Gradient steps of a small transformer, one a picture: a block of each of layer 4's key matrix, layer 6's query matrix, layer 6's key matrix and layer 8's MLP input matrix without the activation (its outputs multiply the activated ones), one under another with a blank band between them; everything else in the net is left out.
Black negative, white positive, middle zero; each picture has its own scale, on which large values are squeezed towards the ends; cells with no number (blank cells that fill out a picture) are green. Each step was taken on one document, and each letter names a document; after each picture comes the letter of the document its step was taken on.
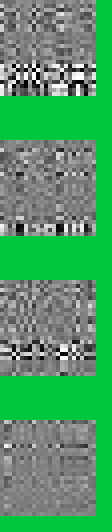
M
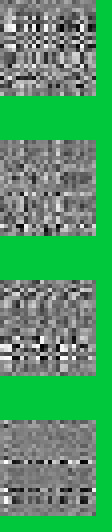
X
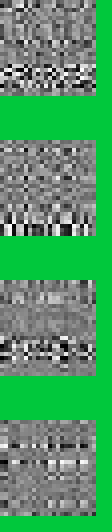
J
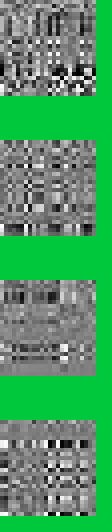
J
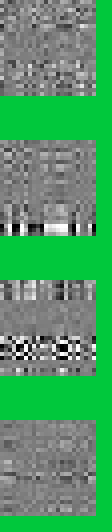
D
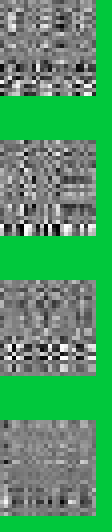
X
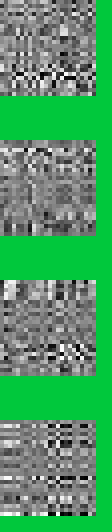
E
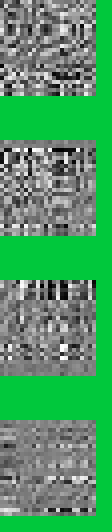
D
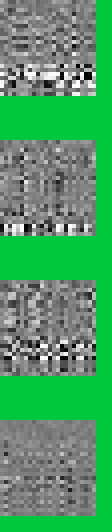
X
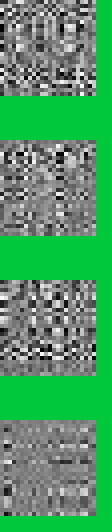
M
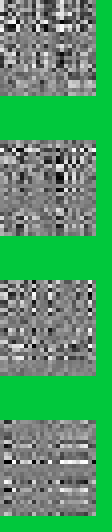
M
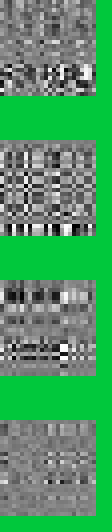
J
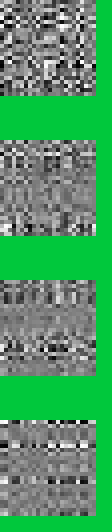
J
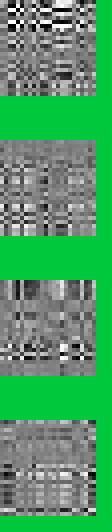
D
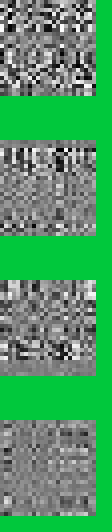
M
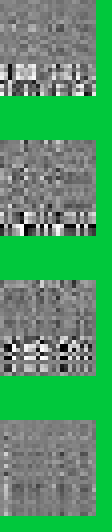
X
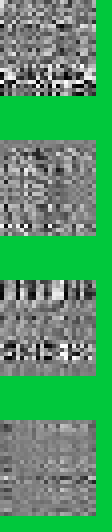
D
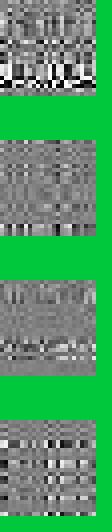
J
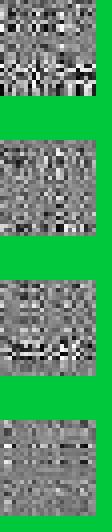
M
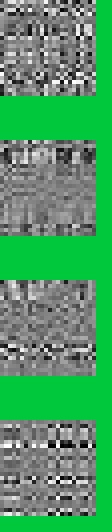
E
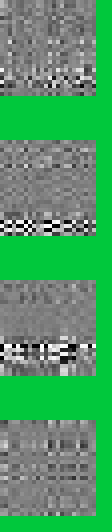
J
